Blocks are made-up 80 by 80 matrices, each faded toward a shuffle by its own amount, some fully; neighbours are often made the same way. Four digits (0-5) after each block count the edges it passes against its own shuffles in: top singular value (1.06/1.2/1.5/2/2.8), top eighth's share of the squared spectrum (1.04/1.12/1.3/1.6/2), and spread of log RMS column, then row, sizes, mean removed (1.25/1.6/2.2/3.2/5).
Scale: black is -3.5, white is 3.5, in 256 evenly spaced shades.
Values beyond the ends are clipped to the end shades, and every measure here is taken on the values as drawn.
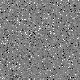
3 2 1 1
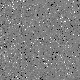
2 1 0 0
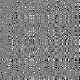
5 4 3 3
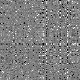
4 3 2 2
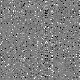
4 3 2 1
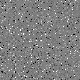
3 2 1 0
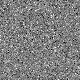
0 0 0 0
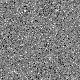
0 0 0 0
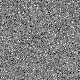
0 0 0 0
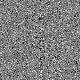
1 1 2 0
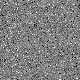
0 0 1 0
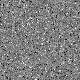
0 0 0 0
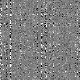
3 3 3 2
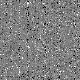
1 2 2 0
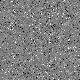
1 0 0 0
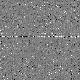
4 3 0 1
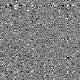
4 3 2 2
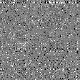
4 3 1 2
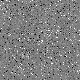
2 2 0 0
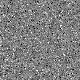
2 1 0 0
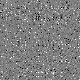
3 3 1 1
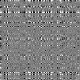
5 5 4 4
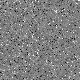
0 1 0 0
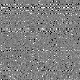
4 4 2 3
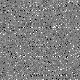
3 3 1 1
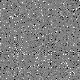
3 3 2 1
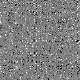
3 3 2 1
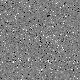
2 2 0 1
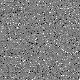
2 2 0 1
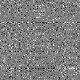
4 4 2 2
